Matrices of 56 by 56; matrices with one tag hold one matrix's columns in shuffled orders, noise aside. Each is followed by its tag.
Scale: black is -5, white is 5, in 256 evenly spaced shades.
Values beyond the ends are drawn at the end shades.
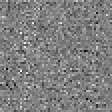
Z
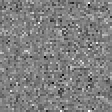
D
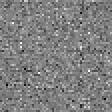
Z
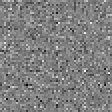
Z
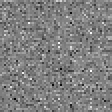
Z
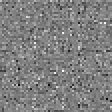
Z
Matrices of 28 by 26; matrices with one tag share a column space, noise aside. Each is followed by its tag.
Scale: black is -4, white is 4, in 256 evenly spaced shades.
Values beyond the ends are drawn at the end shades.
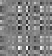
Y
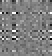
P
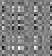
Y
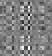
Y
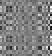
Y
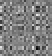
Y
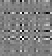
P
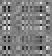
Y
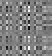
Y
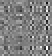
Y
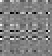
P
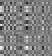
Y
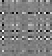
P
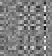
Y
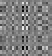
Y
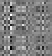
Y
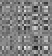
Y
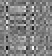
Y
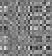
Y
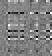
P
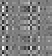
Y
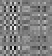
Y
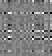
P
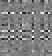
P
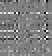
P
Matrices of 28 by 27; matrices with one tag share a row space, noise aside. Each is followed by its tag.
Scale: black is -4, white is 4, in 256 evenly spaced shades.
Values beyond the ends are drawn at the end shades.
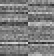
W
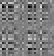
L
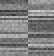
W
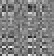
L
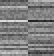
W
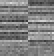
W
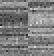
W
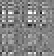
L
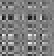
L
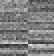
W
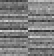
W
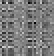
L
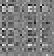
L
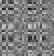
L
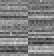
W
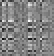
L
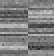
W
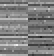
W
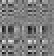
L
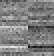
W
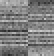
W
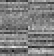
W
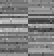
W
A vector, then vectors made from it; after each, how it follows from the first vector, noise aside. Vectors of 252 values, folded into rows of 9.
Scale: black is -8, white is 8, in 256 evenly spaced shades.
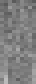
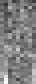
scaled up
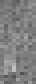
wrapped around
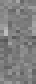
wrapped around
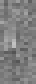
wrapped around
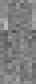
wrapped around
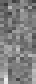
scaled up
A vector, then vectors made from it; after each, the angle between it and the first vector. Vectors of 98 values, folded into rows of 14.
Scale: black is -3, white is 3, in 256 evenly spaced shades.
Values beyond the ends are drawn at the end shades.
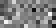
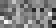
nearly parallel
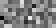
partly opposed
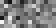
orthogonal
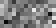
nearly opposite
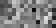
nearly parallel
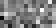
partly opposed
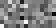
orthogonal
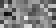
partly aligned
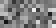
nearly opposite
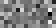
partly opposed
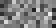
nearly parallel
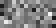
nearly parallel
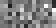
partly opposed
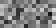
nearly opposite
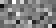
partly aligned
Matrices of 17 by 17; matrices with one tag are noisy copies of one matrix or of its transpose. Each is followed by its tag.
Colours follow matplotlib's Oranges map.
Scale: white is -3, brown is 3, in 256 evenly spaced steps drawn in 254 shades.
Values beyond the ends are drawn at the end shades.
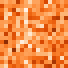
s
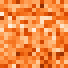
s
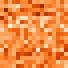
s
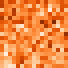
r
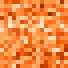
s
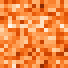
s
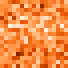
s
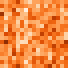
s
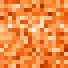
s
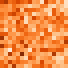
r
